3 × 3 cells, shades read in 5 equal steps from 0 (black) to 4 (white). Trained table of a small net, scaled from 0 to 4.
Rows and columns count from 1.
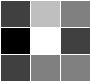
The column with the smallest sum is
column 1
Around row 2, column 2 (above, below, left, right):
3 2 0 1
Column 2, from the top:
3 4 2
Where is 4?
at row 2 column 2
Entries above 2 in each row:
1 1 0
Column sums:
2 9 5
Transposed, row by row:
1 0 1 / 3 4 2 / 2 1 2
